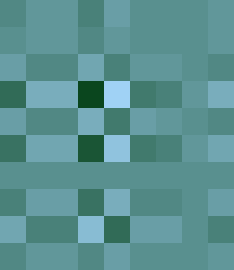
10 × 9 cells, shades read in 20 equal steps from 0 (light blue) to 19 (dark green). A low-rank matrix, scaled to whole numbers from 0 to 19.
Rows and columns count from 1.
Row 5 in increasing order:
5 7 7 8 9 10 10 10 12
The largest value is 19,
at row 4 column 4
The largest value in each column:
14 11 11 19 14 12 11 9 11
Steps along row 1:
down same up down up same same down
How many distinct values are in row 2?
3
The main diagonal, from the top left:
10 8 10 19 12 12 9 9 11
